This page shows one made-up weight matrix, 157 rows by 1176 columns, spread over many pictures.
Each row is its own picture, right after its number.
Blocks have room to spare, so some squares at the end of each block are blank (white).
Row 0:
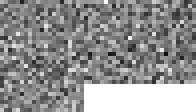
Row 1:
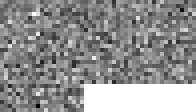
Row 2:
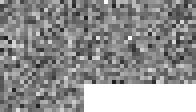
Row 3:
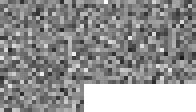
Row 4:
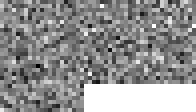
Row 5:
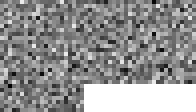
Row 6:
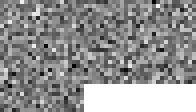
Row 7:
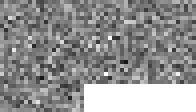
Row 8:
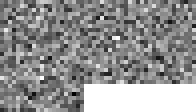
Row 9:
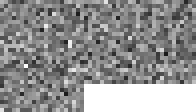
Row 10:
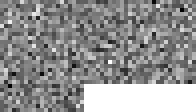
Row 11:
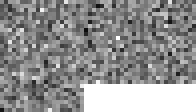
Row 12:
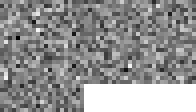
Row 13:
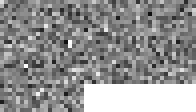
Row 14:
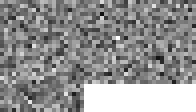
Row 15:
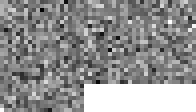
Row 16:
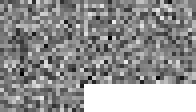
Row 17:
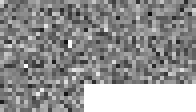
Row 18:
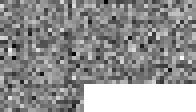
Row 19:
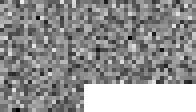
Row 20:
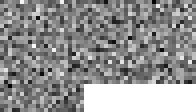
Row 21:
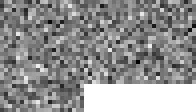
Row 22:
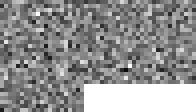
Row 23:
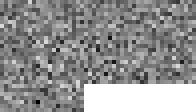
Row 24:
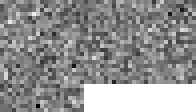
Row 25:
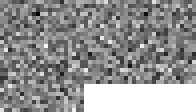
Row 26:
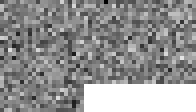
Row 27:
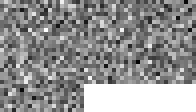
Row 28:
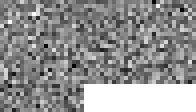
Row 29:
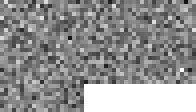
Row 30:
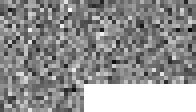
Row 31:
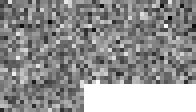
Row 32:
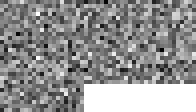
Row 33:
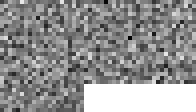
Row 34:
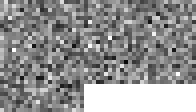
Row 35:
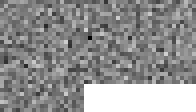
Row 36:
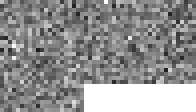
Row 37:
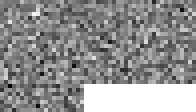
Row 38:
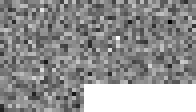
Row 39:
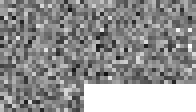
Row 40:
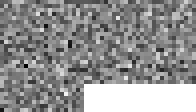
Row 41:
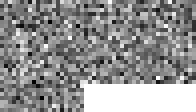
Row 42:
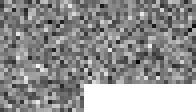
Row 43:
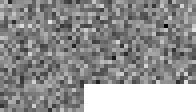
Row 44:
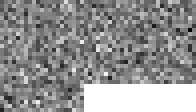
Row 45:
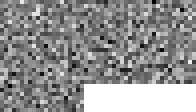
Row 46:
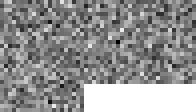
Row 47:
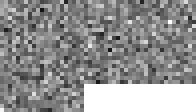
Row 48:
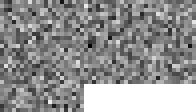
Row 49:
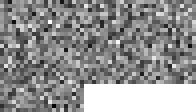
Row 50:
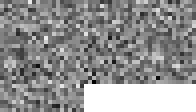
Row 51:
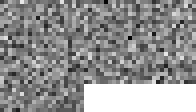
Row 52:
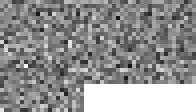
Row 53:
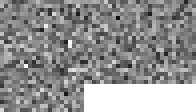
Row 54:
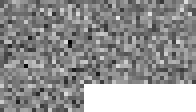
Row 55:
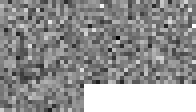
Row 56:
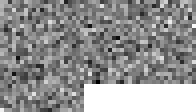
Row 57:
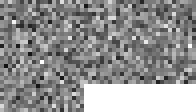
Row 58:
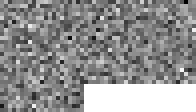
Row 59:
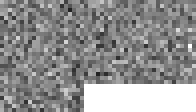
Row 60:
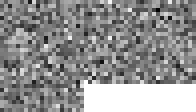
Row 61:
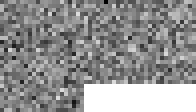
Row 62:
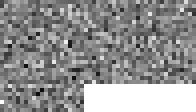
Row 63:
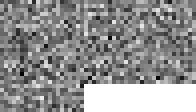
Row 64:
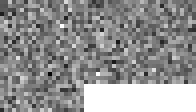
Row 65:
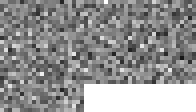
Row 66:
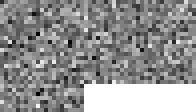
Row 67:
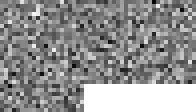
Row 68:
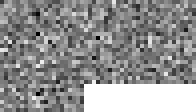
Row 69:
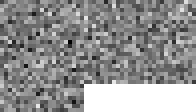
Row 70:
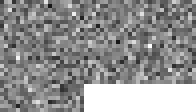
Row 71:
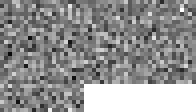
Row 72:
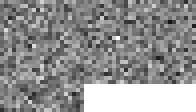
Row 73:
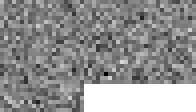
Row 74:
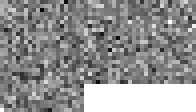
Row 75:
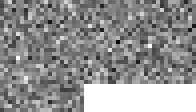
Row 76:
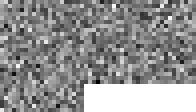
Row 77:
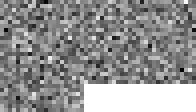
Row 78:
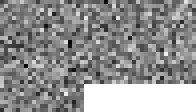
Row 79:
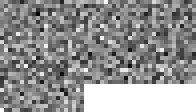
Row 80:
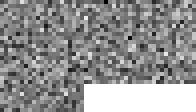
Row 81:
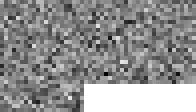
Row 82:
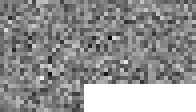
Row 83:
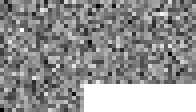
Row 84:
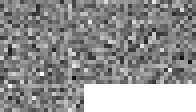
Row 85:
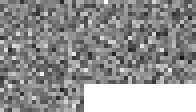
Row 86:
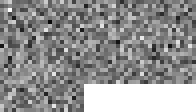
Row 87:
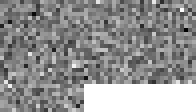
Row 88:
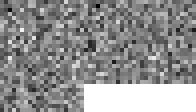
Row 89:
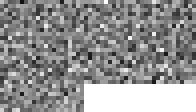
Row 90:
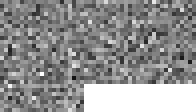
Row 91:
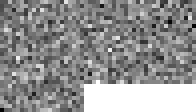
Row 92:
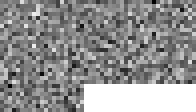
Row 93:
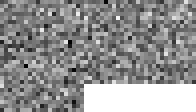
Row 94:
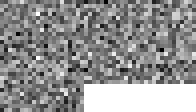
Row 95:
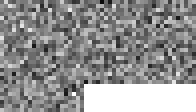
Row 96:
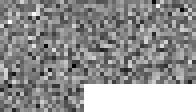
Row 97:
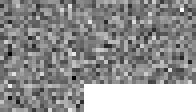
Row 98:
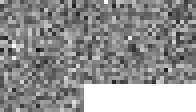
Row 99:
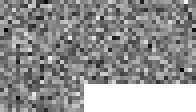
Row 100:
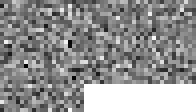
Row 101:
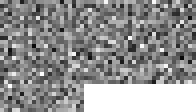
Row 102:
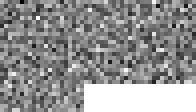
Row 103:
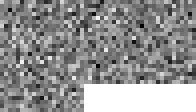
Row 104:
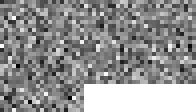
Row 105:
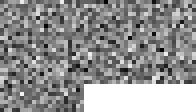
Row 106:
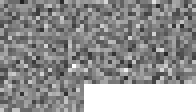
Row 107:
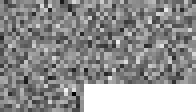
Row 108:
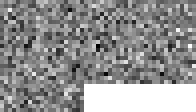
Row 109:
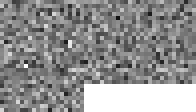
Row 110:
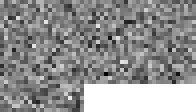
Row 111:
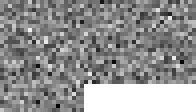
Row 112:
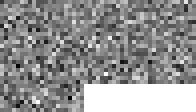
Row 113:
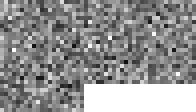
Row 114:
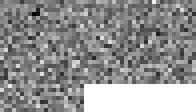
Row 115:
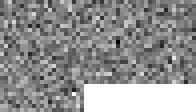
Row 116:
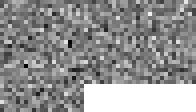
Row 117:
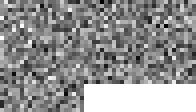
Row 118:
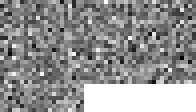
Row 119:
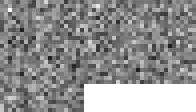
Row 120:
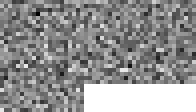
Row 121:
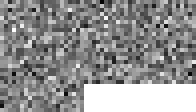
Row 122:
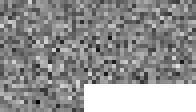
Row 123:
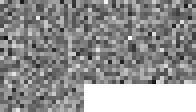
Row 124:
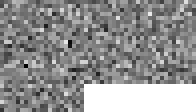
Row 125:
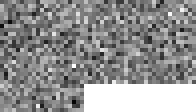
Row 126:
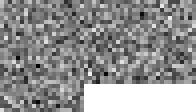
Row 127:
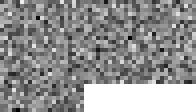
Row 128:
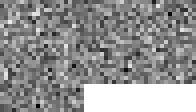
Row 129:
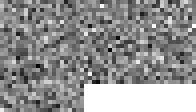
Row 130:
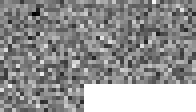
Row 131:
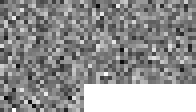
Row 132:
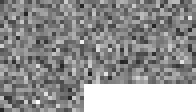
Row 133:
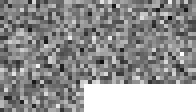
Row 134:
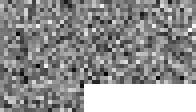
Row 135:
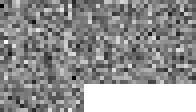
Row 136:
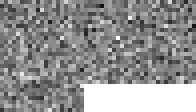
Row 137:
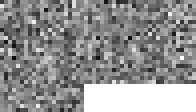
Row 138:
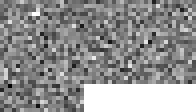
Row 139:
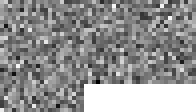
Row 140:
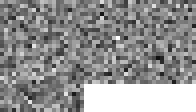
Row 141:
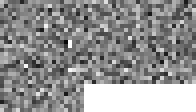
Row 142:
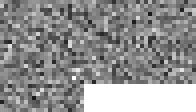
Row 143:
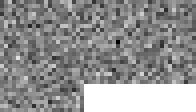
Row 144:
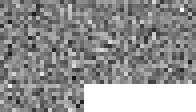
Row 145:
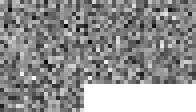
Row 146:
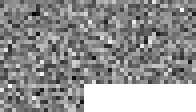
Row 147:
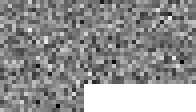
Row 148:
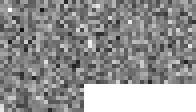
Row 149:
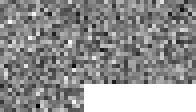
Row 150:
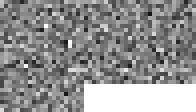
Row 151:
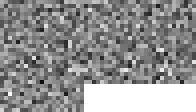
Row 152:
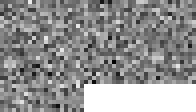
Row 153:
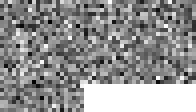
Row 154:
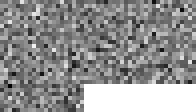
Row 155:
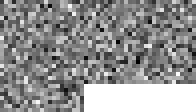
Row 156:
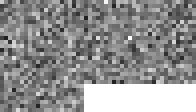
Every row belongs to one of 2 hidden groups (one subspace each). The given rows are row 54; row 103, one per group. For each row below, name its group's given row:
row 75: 103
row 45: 54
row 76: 103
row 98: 54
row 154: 54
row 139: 103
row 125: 54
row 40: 54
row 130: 54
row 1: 54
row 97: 54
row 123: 54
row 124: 54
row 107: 103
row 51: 54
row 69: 54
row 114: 54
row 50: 103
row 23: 103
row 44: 103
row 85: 54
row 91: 103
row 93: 54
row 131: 103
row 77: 103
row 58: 103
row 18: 54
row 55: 103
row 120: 54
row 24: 54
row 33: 54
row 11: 103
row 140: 103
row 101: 54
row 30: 103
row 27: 103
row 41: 103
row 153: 103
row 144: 54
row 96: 54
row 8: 103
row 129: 103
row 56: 103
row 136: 103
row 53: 54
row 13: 54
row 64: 103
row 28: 54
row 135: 54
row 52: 54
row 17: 54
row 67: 54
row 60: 103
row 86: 103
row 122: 103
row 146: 54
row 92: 54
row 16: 103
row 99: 103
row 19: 54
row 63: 103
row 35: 54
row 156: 54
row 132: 103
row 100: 54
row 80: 54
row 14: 103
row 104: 103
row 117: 103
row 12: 54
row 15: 103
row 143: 103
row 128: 54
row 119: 103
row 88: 103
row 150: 54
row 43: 103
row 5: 54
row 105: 54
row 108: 103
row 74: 103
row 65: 54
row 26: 54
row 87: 54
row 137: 54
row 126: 103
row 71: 54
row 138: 54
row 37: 54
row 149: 54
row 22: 54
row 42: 103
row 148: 103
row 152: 103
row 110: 103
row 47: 103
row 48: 103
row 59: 103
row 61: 54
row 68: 54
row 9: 54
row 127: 54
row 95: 103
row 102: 54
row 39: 103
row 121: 103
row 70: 103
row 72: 103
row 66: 54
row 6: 54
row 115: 103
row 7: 103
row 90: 54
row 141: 54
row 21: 103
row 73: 103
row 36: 54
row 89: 54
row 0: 54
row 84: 54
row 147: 103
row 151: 54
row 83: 103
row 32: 54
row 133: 103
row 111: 103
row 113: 103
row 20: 54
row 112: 103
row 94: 54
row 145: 103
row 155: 103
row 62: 54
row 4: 103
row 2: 54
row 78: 54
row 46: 103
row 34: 103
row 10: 54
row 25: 54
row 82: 103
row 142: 54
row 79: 54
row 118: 54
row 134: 103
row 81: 103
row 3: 54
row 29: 103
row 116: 54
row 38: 103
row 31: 103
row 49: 103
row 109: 54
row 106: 54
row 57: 103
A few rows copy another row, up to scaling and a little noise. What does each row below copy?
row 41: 153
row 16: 63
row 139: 76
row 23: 122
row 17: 13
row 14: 140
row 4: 129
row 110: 81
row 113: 34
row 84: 90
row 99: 77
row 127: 19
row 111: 147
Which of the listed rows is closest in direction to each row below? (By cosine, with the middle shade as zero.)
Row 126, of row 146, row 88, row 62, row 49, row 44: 49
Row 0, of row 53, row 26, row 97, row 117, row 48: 53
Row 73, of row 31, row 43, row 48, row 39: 39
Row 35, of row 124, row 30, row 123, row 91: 124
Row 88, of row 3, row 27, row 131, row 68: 131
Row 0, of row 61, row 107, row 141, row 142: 141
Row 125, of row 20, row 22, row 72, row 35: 35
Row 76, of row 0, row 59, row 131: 59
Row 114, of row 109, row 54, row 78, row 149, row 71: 71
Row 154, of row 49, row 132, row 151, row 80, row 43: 80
